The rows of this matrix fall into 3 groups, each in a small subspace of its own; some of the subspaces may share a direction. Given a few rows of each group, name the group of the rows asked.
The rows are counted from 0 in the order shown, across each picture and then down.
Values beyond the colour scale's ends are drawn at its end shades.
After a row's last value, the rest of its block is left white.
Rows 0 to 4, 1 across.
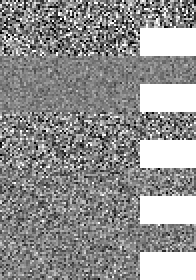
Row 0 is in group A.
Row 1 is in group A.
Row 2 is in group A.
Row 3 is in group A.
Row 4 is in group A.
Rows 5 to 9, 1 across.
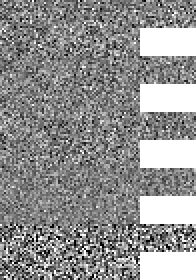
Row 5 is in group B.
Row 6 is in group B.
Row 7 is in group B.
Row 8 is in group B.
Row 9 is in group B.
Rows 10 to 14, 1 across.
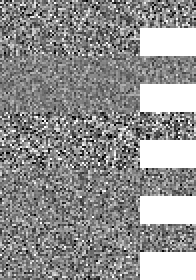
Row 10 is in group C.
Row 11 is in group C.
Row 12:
B
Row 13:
A
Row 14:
A
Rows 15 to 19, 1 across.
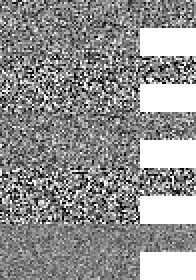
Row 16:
B
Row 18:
A
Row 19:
A
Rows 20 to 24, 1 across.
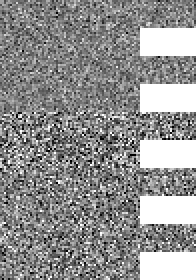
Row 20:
B
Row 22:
A
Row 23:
B
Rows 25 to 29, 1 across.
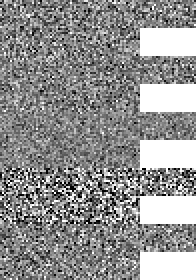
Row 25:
C
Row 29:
B
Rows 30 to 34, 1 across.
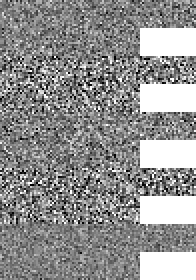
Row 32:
A
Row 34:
A
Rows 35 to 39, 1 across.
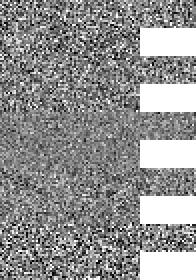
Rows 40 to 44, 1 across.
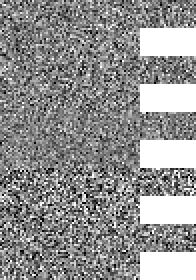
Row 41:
B
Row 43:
B
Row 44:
C
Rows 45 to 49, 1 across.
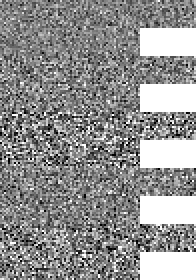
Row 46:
C
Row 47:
A
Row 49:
B
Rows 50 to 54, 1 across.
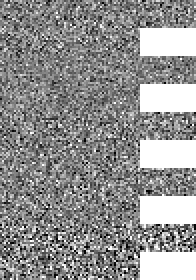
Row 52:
C
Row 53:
B
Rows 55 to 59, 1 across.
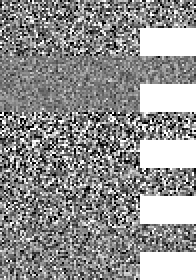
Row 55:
A
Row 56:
C
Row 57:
C
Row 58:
B
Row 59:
C
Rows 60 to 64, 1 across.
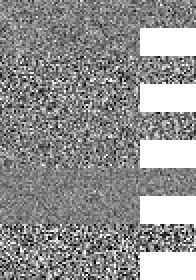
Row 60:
B
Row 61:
A
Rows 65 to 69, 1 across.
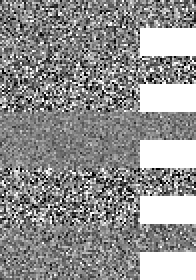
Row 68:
B
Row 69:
B
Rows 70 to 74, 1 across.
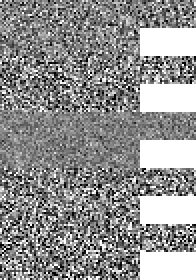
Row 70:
C
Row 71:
A
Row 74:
A
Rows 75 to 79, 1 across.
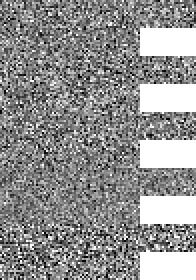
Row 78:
B
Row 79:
A
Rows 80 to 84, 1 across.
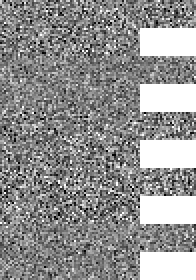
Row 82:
A
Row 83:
A
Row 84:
B
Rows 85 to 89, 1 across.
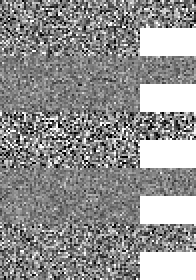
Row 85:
C
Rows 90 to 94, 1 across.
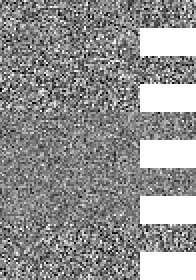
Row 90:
A
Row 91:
A
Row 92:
A
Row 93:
A
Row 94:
B
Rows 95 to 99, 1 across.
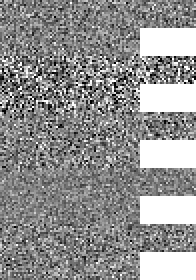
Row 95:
C
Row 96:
B
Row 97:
B
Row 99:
A
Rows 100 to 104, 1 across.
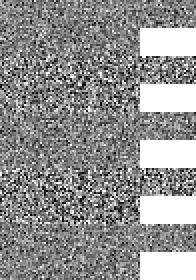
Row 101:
A
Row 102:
C
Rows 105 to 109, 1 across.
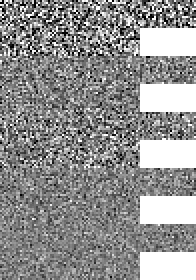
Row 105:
C
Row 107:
A
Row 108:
C
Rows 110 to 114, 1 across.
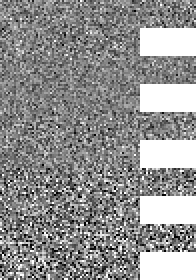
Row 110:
B
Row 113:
A
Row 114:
A
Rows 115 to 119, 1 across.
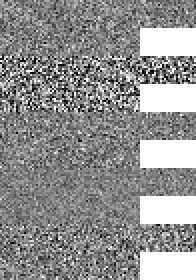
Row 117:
A
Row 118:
A
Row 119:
C
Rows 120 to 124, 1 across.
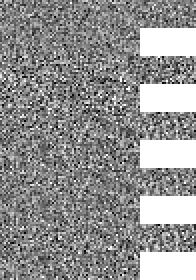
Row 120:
C
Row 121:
A
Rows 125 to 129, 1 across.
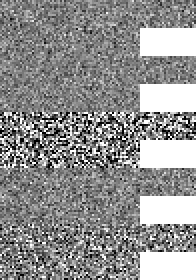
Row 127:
C
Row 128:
B
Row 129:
A
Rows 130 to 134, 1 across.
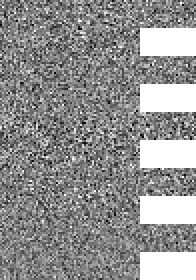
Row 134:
C
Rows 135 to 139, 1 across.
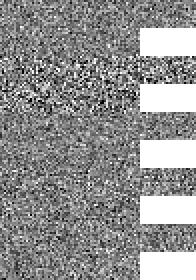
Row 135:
C
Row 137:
A
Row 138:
A
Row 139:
B
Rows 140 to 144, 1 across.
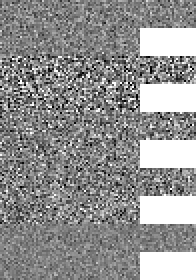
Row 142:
A
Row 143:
A
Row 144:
B
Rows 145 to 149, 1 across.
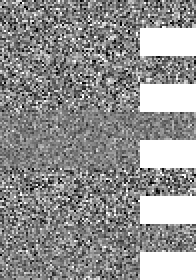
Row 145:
A
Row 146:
B
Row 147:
A
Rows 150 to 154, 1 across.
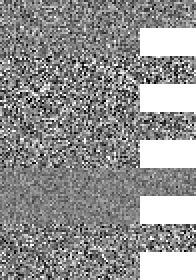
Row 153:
C
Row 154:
B
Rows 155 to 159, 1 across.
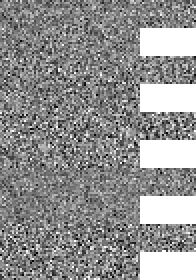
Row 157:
C
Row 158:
B
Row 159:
A
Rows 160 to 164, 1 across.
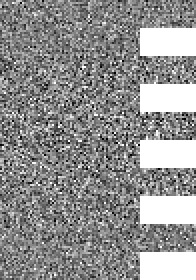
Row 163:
C
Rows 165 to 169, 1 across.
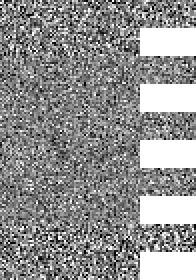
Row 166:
C
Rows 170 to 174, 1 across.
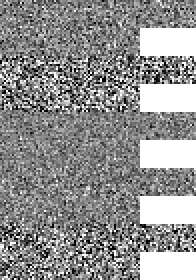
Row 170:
B
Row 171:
A
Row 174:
B
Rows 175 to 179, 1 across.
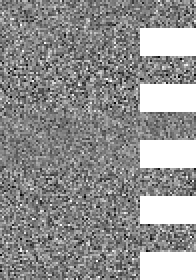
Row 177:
B
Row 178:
C
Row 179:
A
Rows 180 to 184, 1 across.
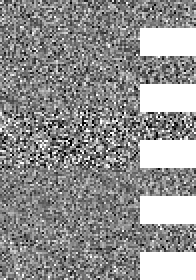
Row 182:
B
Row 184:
B
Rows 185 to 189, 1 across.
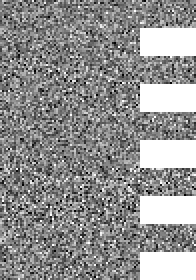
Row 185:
A
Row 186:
A
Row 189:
B
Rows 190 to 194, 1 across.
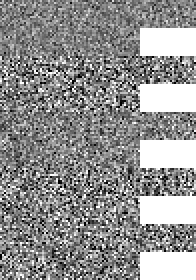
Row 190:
C
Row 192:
B
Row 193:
A
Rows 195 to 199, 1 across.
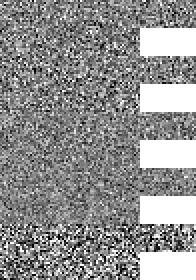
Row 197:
B
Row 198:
A
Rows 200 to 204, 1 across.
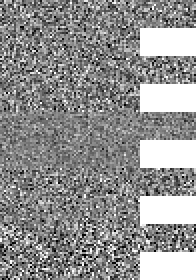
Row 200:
C
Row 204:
B
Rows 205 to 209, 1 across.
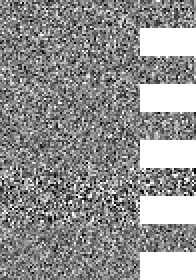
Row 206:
B
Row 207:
B
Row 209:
B
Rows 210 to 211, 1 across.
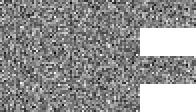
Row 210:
C
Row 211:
C
